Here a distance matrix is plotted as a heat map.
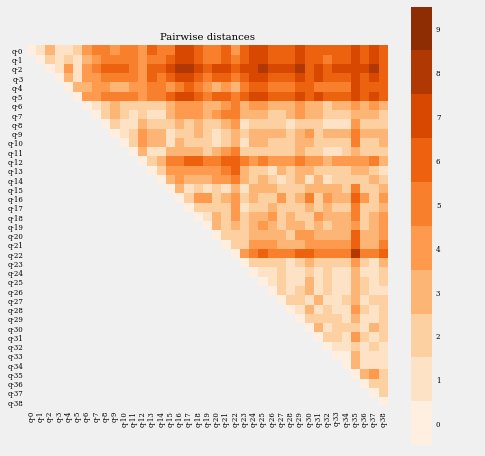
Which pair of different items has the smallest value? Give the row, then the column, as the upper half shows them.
q-33, q-34
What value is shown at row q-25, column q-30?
3
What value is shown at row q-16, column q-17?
2
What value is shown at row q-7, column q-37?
3
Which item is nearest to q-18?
q-19
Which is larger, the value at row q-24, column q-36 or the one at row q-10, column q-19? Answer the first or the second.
the second
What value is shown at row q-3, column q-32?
6
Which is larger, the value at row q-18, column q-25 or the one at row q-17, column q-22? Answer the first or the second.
the second
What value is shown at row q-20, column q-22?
2
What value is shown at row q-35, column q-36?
3
